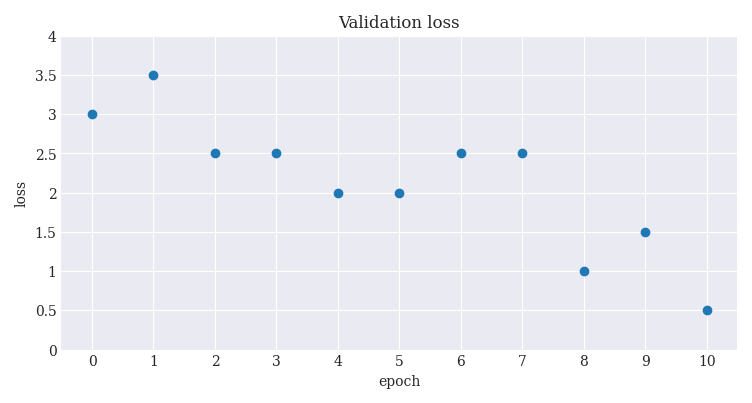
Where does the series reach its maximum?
1
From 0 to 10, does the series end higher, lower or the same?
lower
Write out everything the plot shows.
Title: Validation loss
x-axis: epoch, ticks 0 1 2 3 4 5 6 7 8 9 10
y-axis: loss, ticks 0 0.5 1 1.5 2 2.5 3 3.5 4
Values:
3 3.5 2.5 2.5 2 2 2.5 2.5 1 1.5 0.5
